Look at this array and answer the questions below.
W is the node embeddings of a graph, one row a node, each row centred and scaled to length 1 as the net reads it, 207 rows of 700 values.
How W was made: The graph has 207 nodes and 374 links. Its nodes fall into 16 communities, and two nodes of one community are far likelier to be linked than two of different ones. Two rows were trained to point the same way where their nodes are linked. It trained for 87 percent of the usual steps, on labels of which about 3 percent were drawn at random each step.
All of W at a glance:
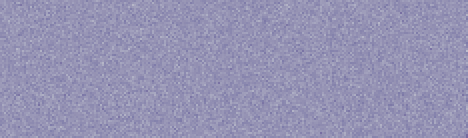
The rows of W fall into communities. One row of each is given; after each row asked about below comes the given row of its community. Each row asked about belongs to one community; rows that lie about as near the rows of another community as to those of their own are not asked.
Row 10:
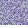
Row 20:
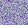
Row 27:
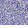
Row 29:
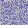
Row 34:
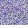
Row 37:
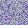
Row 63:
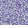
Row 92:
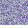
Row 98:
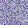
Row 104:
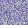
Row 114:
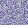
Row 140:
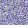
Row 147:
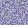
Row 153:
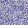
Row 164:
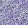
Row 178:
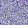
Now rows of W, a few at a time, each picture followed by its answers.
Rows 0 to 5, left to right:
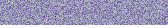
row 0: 63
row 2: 178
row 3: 153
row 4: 147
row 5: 37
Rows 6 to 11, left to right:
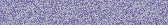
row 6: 114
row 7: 63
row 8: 140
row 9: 153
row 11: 140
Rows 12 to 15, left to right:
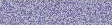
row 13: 63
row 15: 20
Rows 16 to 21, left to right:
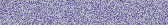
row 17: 10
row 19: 153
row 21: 37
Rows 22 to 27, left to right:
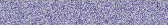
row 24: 164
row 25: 29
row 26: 104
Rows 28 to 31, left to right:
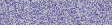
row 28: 153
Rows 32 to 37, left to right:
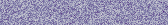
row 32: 98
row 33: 63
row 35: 114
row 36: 27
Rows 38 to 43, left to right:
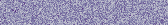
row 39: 34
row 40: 104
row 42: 114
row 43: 10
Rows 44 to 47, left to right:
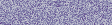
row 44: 98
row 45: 37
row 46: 140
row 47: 153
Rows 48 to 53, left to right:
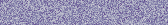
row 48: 34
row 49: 98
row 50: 140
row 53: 63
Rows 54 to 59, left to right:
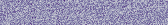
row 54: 114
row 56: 98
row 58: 178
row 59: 153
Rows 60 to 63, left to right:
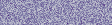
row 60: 104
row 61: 153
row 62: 37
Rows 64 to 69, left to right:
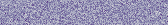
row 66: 29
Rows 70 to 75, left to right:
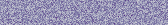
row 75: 34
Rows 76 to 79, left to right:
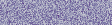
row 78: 104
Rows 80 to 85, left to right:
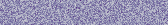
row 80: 98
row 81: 178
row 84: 114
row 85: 147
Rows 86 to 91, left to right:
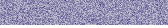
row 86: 10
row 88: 20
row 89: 27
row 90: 164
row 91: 164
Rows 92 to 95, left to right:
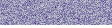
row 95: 34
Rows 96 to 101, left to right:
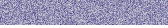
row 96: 34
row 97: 104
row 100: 114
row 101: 63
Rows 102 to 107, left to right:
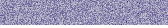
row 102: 114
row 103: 140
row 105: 92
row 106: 34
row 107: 63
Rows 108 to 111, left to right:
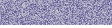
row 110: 140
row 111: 63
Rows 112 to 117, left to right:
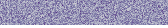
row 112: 20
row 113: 178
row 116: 10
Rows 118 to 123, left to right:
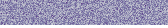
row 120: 178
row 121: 10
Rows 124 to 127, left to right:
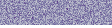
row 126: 92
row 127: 104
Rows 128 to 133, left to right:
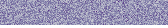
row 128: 114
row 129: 153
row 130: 29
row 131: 34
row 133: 37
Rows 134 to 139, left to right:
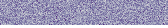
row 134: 27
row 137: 27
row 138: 164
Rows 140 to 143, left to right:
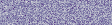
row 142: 10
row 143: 140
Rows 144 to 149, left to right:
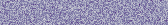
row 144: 147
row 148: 63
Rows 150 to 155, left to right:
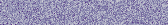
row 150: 178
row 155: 98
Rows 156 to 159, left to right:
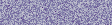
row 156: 164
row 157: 164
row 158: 10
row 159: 178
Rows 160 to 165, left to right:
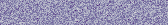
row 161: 37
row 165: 140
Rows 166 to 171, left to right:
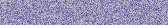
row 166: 153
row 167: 98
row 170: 63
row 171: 104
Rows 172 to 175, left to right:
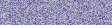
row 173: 153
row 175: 27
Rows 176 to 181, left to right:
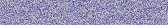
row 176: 114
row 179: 37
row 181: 104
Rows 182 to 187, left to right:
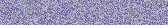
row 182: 29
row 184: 29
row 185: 37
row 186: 178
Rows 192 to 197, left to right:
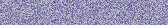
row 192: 164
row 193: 178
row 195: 29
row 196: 27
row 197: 37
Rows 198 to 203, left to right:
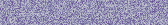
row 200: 34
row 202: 140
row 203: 178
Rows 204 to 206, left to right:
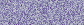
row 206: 34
